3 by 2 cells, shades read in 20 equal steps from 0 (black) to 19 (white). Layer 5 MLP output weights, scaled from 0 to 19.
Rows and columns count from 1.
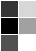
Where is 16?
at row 1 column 2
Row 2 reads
0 12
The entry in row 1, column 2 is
16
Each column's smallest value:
0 12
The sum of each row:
20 12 25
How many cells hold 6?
1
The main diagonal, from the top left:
4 12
